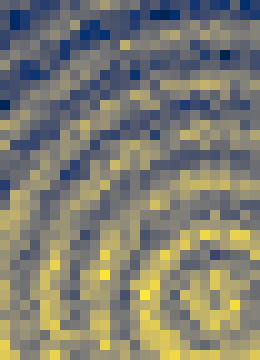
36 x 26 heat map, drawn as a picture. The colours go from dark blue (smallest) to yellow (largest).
Rings: centred on the bottom right. Slope: up to the bottom. Odd rows or columns: none.
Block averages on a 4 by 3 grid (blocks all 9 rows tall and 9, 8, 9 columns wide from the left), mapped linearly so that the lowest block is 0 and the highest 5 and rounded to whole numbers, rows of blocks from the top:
0 0 1 | 1 2 2 | 3 3 4 | 4 5 5
